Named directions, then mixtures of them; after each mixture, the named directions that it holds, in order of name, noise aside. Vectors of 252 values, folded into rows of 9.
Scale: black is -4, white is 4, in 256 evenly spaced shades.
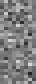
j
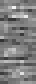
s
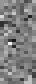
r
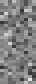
j, r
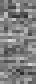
j, s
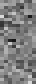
j, r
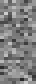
j, r, s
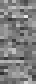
j, r, s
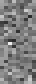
r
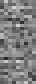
j, s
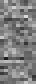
j, r, s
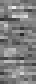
s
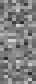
j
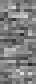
j, s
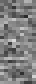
r, s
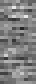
s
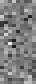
r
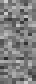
j, r, s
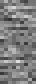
j, s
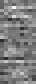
j, s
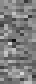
r, s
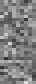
j, r, s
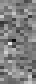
r, s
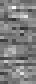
s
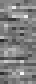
s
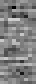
s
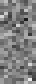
j, r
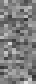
j, r, s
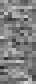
j, r, s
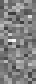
j, r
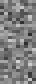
j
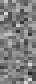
j, r
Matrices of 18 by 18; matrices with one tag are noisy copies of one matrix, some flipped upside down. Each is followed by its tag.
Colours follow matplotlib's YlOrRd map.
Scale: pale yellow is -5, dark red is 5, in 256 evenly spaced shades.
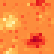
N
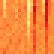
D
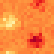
N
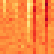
D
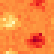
N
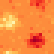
N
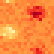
N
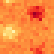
N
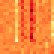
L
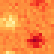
N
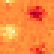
N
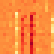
L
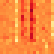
L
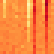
D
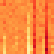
D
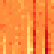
D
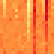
D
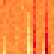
D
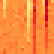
D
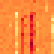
L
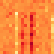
L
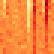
D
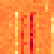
L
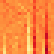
D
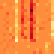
L
